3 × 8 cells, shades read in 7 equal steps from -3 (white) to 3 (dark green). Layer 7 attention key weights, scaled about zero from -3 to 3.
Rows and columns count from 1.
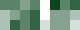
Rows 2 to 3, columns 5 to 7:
-3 0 0 / -2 0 0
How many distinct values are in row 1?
5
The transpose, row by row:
1 -1 -1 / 1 0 2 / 0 1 1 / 1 2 2 / -3 -3 -2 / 3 0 0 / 1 0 0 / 2 -1 -2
